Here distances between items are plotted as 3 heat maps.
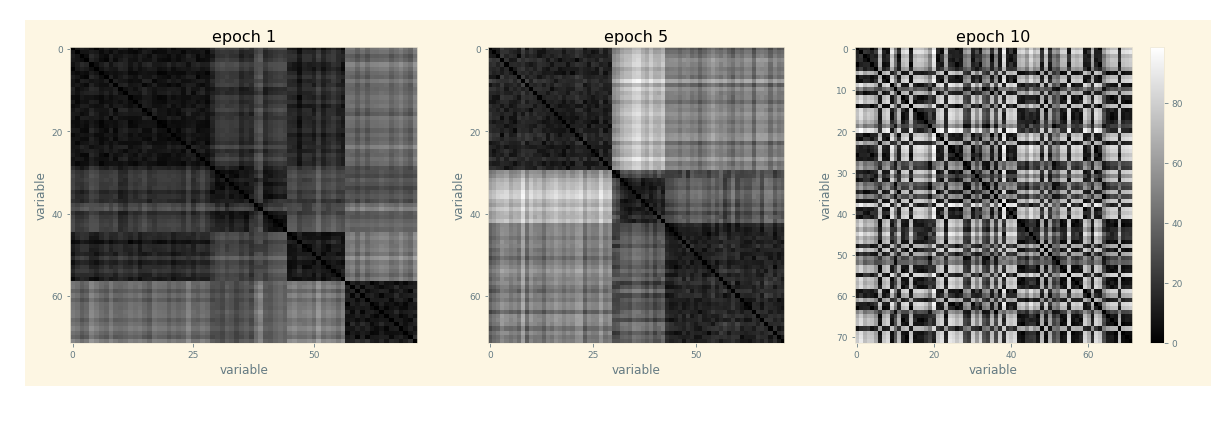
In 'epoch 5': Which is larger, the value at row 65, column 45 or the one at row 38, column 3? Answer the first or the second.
the second
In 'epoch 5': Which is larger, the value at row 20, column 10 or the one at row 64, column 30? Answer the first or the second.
the second
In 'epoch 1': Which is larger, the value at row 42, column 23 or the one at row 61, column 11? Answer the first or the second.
the second
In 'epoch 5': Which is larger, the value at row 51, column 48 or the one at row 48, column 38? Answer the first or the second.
the second
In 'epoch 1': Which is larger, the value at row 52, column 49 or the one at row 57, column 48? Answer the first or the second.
the second
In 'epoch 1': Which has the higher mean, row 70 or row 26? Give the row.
70
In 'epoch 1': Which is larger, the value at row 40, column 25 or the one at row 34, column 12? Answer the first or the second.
the second
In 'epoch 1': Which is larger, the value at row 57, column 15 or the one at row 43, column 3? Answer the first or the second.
the first
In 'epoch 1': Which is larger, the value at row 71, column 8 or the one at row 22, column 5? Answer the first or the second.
the first
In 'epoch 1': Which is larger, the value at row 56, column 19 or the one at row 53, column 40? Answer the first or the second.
the second
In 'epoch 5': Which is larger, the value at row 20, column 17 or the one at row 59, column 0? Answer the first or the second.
the second
